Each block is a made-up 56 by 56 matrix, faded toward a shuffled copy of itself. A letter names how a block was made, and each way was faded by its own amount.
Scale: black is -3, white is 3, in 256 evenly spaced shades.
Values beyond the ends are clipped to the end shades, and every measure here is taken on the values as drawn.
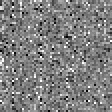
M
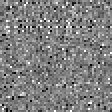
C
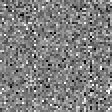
M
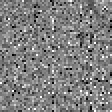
M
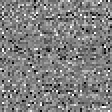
C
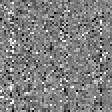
M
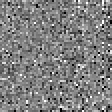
M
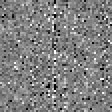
M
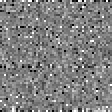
C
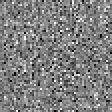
M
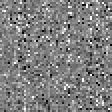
M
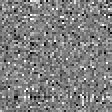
C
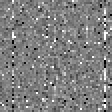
M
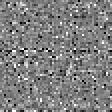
C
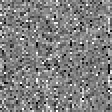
M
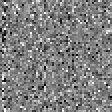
M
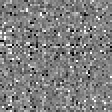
C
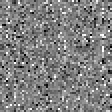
M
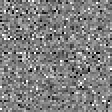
C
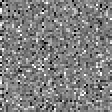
M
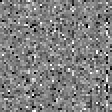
M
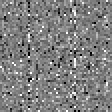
M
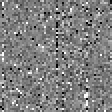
M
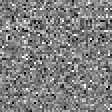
C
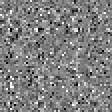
C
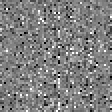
M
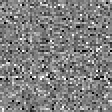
C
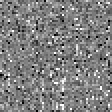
M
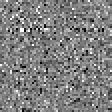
C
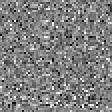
C
